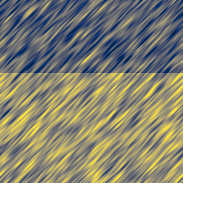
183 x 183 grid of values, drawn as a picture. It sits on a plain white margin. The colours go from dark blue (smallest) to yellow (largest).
On average the colour sits 50% of the way up the scale. A horizontal seam about 40% of the way down splits the table, and the bottom part is higher. Streaks slant up to the right.
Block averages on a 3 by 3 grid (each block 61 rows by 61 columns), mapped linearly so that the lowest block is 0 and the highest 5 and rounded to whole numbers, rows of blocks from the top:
000 / 444 / 555
